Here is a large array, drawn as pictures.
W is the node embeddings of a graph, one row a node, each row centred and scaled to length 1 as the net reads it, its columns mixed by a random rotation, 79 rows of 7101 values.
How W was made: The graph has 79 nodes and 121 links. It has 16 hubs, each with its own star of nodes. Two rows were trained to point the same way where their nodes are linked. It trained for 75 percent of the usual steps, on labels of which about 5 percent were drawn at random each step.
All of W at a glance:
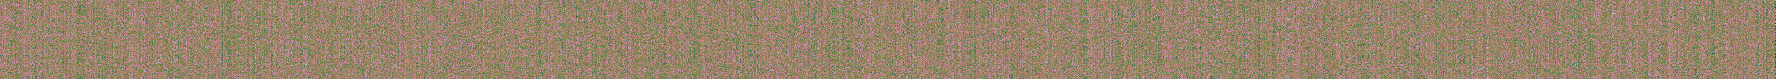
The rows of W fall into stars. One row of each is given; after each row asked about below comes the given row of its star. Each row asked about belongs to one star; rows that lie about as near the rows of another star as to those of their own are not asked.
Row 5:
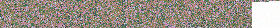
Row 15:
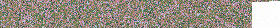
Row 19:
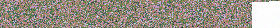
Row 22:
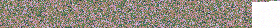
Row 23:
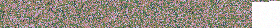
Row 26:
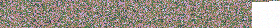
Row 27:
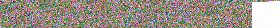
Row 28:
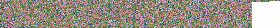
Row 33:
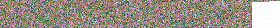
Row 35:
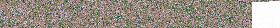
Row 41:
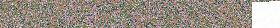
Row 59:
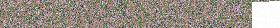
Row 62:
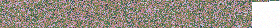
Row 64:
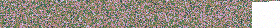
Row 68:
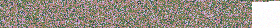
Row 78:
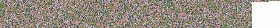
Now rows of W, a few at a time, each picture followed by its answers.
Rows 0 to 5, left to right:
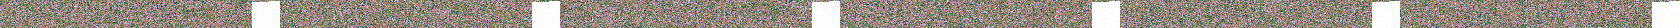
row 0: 26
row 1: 41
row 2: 64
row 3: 26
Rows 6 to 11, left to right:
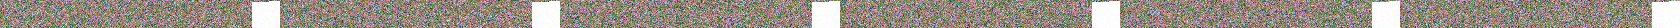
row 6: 64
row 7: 64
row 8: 33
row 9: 41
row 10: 27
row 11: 64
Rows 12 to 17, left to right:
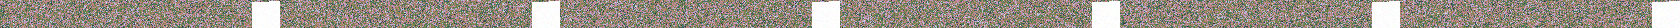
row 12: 15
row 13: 27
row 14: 5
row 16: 22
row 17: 22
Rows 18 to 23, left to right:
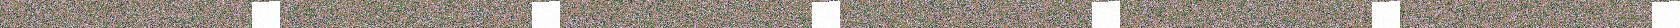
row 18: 33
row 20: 28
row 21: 27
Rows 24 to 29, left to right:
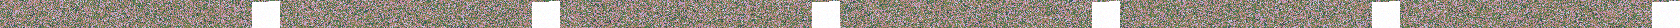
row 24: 59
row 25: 35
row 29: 23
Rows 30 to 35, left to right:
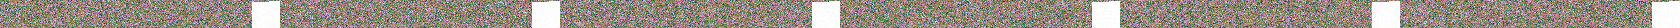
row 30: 26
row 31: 62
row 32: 62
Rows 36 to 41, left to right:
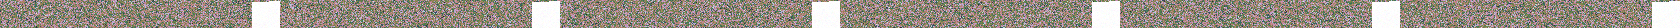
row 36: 59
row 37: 26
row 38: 19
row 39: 78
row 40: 27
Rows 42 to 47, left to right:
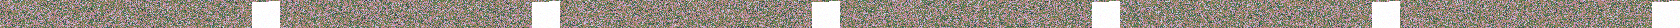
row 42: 27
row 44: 35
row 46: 59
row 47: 68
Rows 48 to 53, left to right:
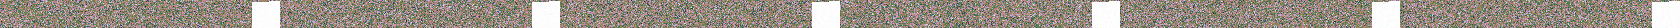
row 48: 68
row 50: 26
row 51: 33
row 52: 5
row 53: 64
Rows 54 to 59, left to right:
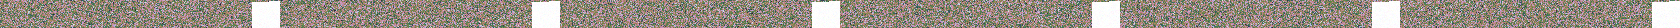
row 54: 28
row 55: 35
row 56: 41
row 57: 35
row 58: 78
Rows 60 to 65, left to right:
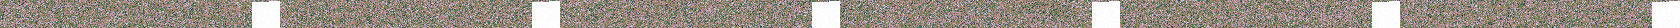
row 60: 23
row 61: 59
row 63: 15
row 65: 22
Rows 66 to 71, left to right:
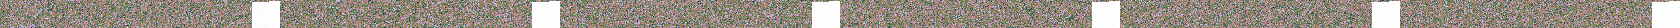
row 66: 23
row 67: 19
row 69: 41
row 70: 41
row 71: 68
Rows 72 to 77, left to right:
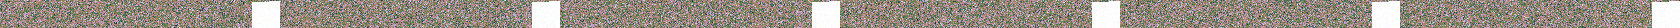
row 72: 62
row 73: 35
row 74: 23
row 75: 15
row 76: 78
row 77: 15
